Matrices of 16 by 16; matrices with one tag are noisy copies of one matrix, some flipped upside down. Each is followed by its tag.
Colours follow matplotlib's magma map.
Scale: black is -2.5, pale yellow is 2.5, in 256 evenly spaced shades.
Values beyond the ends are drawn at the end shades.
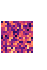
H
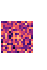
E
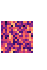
H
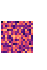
E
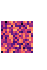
H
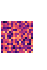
E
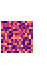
E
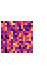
H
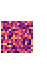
E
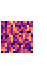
H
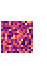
E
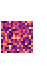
E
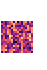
H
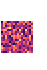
E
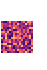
E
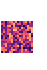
H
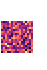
E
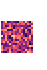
E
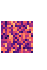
H
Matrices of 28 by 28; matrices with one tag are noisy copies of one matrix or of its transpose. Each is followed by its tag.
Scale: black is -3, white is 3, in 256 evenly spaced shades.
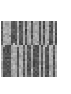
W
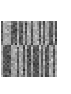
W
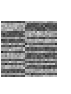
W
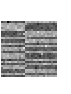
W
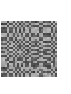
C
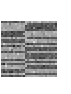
W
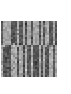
W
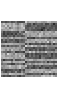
W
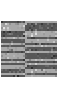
W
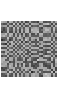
C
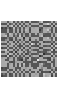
C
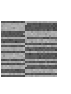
W
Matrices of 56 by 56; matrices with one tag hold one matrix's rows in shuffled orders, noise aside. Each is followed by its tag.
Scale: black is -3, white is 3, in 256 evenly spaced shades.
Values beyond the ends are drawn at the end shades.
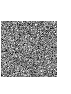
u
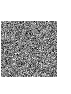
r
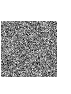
r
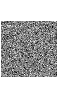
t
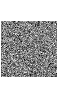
u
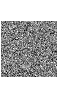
u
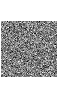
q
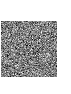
r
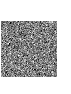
q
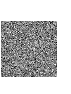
t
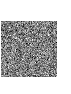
r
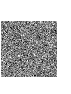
q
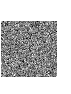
r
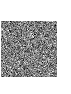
q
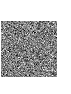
q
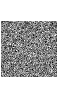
t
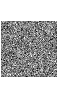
t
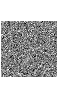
q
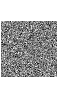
u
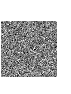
q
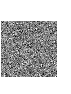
u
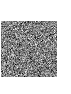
u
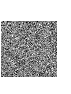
r
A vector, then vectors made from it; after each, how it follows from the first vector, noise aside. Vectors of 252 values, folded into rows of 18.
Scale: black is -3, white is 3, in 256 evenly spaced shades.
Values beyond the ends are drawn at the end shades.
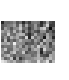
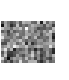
wrapped around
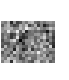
wrapped around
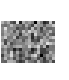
wrapped around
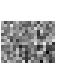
wrapped around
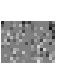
partly zeroed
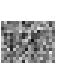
wrapped around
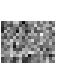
wrapped around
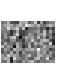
wrapped around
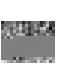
partly zeroed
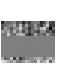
partly zeroed
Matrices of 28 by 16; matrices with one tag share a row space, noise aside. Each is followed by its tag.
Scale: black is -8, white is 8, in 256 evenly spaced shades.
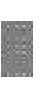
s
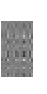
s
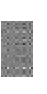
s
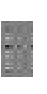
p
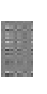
p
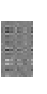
p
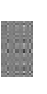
s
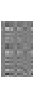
p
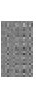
s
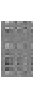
p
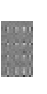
s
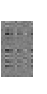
p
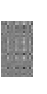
s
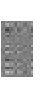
p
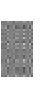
s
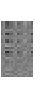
p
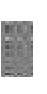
p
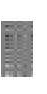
p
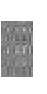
s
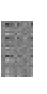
p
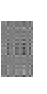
s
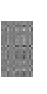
s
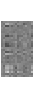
p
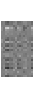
p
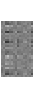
p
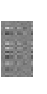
p
